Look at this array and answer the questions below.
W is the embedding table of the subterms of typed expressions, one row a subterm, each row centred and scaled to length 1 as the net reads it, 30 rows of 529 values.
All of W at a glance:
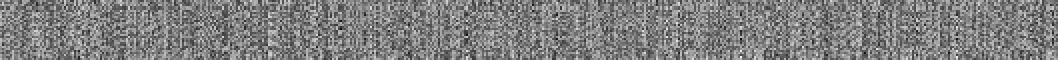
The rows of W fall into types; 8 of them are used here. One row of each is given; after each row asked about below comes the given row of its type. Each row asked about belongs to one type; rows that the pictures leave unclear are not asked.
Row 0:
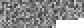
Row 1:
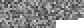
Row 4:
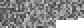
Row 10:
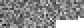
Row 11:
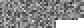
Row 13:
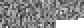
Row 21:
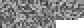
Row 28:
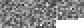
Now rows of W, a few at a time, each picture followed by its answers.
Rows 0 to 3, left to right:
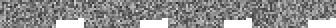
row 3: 4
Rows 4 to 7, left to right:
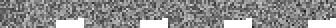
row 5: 10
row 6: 21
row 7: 10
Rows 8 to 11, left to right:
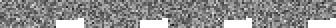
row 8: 21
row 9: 11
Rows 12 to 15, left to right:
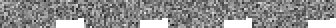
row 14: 10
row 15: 1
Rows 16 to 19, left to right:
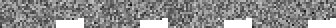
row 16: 21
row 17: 13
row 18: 4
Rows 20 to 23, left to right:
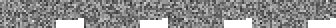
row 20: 11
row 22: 21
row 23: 11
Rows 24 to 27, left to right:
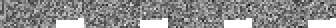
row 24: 0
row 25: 28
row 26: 4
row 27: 28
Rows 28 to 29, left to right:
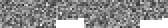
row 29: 10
